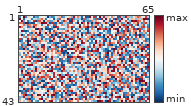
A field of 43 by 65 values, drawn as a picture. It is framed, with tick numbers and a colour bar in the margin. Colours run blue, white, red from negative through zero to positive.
Odd rows or columns: none. Stripes: none. Mirror symmetry: none. Slope: none. Average level on the scale: 50%. Grain: fine. Histogram: flat.
